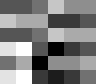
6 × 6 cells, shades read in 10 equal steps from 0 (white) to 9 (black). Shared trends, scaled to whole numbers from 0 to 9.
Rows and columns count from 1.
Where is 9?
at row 4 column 4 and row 5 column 3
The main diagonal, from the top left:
6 3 5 9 4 5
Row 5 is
5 3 9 4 4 3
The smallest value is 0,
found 2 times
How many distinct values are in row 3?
4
